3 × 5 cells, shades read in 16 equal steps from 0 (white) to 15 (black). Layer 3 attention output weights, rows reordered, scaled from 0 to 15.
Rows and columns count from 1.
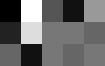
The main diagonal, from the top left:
15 2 8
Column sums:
37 16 26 31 23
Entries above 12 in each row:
2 1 1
